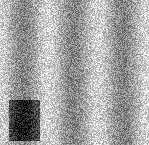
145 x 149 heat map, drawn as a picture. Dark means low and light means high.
Odd patch: lower, in the bottom left. Stripes: upright, repeating 3 times. Ninth with the lowest average: bottom left.
